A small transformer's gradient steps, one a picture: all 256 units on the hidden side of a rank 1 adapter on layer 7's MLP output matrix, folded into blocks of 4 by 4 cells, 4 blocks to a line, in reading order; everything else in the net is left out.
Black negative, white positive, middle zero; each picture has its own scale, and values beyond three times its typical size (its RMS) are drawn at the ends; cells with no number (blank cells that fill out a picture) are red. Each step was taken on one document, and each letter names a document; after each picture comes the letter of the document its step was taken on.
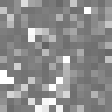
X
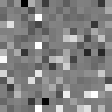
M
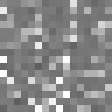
M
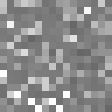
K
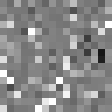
M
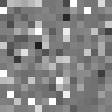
K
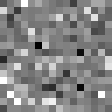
X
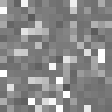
M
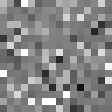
K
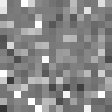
K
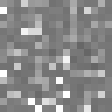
M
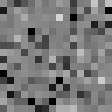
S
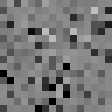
S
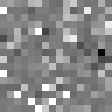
K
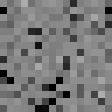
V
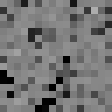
V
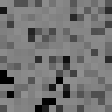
V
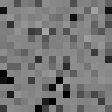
V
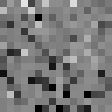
M
